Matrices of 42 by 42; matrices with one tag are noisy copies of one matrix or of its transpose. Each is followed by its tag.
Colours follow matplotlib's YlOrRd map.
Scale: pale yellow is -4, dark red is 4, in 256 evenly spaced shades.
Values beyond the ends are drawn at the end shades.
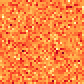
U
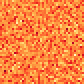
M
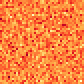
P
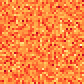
M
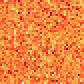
P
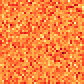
U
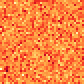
U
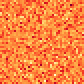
M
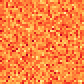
P
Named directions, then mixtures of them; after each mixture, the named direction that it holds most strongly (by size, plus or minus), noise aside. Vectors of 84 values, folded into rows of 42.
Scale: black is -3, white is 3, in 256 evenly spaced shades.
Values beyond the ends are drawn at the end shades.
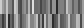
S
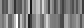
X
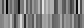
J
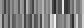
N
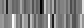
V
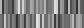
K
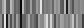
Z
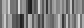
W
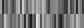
K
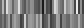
J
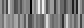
X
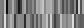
J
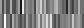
Z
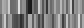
W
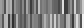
N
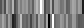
V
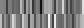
V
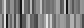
Z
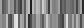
X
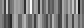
J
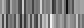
Z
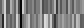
Z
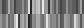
X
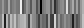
Z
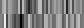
W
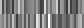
K
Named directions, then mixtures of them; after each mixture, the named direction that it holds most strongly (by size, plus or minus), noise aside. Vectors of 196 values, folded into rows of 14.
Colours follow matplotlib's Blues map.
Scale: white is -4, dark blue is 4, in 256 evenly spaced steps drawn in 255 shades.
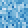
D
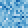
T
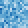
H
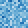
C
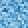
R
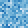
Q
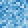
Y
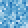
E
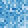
H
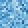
R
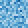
T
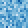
D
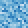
R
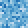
Q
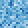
Q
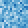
H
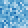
H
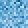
T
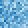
H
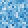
D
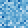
Q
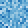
C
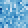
H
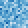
H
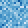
Y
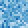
E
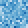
E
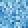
E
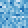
T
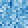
Q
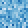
D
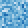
R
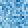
T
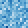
C
